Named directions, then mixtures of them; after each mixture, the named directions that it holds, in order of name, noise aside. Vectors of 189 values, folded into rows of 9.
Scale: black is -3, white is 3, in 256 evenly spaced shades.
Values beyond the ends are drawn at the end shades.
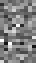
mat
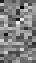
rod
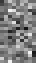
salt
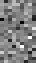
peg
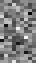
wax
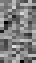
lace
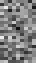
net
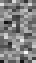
lace, mat, wax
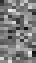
salt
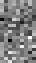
net, peg, rod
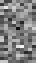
mat, net, peg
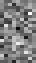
wax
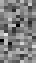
mat, rod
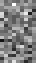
lace, peg, wax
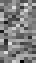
lace, mat, rod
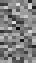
net, salt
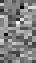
rod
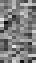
lace
